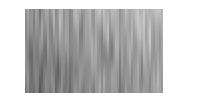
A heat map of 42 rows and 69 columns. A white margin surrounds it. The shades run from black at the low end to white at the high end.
The halves do not mirror each other. The values follow a bell shape. The top right is the ninth with the highest average. Values rise toward the top right. Streaks run downward.
